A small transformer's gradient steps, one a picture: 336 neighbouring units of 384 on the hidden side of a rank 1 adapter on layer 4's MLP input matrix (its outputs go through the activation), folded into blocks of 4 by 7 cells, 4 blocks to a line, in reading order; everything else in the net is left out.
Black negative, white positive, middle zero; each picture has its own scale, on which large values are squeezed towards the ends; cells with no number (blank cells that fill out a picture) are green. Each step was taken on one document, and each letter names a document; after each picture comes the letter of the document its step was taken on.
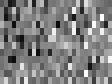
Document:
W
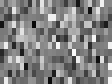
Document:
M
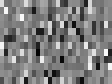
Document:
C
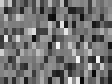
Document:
M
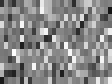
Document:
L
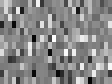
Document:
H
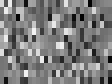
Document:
M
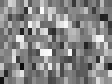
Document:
L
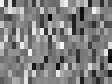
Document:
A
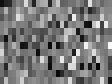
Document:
C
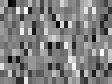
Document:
L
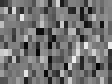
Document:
C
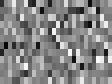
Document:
A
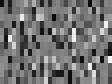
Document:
A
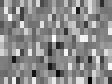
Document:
H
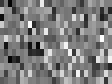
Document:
L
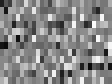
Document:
A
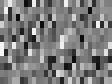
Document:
C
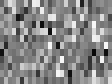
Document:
W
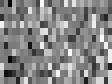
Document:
L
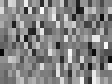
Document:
W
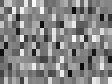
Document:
W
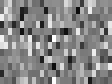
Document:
H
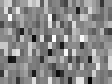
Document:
H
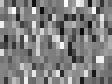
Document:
A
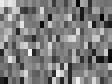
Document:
W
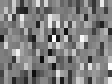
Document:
H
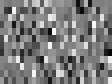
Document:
W
